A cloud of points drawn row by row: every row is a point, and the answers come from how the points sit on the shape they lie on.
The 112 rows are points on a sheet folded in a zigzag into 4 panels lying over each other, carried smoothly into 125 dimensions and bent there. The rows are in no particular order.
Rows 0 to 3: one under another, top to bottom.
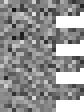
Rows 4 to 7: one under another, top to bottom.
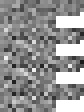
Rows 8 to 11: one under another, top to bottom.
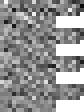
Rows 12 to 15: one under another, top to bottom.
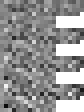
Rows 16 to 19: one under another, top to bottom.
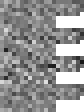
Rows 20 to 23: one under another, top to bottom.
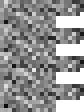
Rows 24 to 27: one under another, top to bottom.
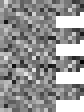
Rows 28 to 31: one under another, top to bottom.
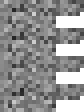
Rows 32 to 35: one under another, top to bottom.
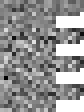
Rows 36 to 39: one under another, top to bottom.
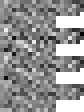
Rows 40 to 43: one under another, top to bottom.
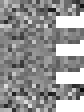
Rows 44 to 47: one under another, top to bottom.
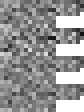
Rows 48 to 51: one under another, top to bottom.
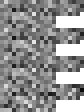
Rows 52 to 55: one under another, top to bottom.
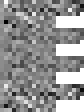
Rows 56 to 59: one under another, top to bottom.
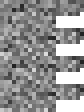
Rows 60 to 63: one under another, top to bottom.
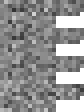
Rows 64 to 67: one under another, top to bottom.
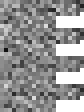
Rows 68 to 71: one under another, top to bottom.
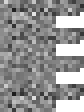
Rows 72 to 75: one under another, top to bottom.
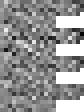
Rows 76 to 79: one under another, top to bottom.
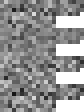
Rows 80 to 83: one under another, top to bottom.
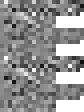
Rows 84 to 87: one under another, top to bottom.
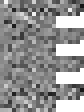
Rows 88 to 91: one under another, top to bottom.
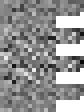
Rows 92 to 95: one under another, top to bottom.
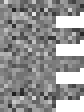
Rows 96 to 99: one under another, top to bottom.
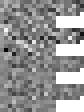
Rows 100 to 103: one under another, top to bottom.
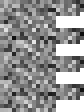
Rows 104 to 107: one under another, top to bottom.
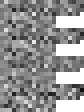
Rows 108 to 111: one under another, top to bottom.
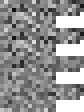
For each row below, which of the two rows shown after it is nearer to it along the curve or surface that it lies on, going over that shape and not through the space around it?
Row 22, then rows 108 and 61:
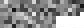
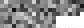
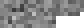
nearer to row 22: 108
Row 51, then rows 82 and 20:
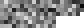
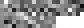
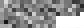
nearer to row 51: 82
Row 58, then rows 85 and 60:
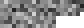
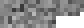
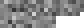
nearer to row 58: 60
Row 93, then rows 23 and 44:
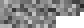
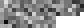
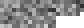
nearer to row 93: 23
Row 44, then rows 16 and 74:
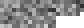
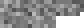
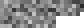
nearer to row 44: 16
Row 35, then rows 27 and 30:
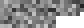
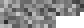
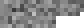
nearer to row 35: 30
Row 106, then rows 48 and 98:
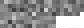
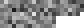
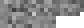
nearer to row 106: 98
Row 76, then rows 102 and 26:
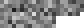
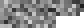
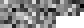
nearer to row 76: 26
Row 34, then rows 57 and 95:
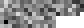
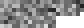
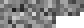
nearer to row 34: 57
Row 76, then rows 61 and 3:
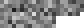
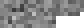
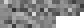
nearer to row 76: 3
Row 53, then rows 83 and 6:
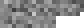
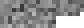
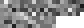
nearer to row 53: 83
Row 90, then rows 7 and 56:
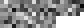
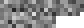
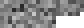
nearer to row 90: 7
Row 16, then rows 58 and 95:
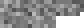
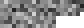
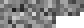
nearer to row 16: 58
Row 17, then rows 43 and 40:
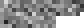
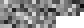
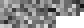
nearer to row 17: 40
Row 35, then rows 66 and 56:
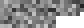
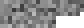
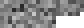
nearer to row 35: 66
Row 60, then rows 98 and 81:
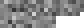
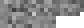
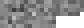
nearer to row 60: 81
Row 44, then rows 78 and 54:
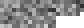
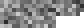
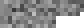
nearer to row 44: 78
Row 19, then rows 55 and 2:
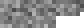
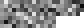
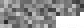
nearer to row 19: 2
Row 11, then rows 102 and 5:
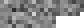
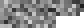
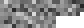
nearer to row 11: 5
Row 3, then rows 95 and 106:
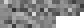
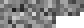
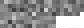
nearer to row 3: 106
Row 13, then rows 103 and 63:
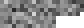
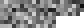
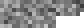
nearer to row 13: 103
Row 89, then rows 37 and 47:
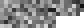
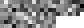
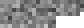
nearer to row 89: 47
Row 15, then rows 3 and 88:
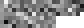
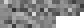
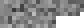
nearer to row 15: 3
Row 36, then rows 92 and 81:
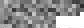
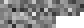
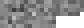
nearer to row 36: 81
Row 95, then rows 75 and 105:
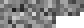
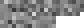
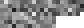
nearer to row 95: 105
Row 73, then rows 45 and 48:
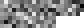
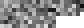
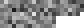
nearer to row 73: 48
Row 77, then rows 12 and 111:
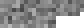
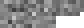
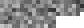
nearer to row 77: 111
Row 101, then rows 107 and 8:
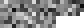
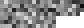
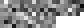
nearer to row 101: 8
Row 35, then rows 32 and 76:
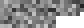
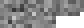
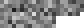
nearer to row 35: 32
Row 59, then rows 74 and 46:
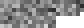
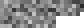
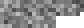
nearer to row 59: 46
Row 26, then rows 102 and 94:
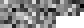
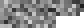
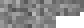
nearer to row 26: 102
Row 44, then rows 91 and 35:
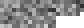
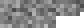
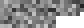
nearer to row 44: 91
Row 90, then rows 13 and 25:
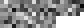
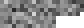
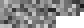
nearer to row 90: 13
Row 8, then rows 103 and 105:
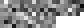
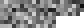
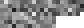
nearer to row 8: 105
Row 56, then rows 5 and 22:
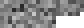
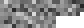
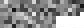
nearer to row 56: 5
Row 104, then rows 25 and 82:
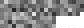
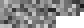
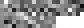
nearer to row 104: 82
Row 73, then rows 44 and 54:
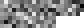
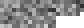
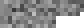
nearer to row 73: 54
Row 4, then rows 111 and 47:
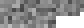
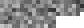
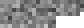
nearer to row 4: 47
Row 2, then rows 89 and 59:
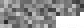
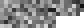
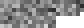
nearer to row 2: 59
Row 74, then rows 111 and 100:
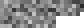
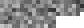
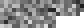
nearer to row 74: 100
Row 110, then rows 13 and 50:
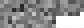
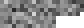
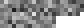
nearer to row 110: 13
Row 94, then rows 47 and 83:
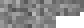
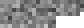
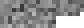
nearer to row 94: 47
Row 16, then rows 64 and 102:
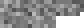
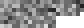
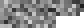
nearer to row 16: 64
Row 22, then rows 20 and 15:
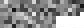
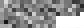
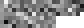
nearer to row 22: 15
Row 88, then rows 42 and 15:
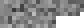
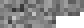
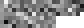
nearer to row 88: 42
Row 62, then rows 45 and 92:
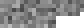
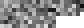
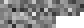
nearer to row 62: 45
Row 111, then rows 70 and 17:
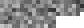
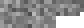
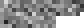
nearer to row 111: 70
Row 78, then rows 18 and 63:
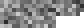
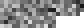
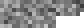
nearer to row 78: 63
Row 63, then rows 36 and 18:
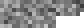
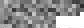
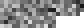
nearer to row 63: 18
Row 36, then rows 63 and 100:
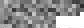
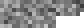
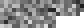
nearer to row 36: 100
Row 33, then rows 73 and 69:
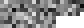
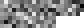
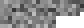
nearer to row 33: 73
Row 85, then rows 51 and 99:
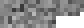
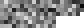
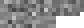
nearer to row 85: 99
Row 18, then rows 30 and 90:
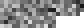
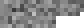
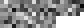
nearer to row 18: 30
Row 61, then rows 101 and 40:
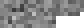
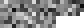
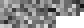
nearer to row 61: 40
